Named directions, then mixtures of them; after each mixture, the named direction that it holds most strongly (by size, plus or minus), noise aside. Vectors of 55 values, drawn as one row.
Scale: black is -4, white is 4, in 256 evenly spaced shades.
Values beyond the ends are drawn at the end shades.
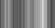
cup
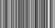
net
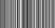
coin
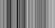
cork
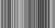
cup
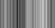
cup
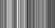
cork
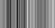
cork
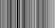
cork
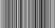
coin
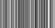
net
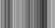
cup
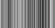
cup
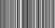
coin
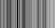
cork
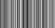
coin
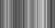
cup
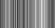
cup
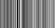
coin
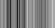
cork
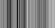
cork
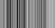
cork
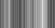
cup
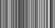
net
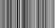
coin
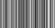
net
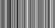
net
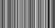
net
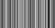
net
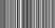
coin
